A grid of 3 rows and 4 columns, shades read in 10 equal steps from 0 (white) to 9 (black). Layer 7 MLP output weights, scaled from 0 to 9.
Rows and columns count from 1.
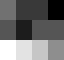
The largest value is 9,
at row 1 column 4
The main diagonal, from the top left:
5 8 2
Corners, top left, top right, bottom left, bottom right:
5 9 0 4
